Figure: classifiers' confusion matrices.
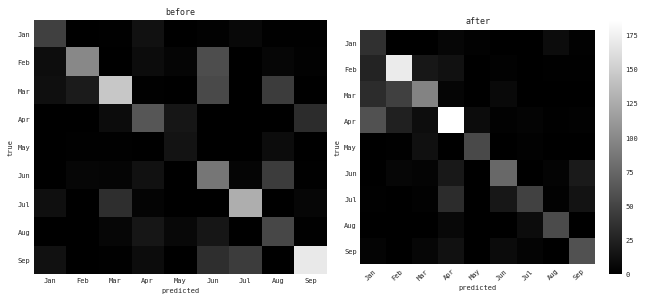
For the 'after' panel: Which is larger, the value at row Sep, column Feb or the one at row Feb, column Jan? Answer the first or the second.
the second
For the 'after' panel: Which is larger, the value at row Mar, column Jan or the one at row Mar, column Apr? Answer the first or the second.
the first
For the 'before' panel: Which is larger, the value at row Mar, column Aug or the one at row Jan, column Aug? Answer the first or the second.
the first
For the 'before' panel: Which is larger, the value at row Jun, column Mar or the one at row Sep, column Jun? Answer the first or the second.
the second
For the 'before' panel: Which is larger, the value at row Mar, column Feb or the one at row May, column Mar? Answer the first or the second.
the first
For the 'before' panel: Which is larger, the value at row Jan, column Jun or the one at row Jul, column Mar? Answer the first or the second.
the second
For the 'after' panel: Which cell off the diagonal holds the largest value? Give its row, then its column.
Apr, Jan
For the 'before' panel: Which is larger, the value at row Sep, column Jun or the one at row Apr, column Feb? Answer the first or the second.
the first
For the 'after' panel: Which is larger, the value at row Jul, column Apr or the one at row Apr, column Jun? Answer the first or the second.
the first
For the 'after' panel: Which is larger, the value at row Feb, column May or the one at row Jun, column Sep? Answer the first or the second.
the second
